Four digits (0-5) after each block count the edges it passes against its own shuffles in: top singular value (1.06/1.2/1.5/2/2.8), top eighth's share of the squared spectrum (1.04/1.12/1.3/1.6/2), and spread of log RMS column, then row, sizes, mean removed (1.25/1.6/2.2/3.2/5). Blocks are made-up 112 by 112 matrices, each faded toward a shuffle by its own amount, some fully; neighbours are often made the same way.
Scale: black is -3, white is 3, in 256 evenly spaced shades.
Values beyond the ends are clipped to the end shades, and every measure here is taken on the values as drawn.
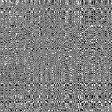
5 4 4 4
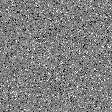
2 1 0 0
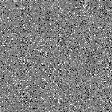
4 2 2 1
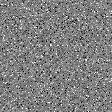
3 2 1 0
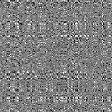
5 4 3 3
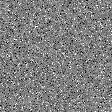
0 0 0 0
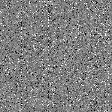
2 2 2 0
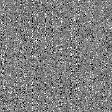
3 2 3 0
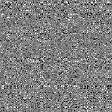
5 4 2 3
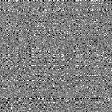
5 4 2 3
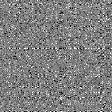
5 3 2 3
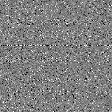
4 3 1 2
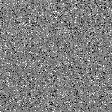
3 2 0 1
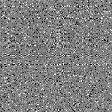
4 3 1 2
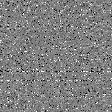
4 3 1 2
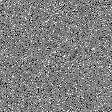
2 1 0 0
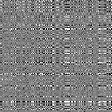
5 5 4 4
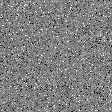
2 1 0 0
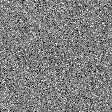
1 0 0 0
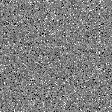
3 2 1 1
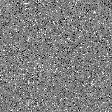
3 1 1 0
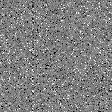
3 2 1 0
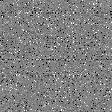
4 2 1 1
